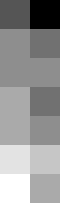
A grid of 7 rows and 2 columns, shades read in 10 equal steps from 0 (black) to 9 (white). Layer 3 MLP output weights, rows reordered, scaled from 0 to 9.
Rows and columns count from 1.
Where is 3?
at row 1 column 1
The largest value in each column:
9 7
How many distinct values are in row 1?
2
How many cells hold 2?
0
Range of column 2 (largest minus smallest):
7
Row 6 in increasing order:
7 8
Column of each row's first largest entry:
1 1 1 1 1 1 1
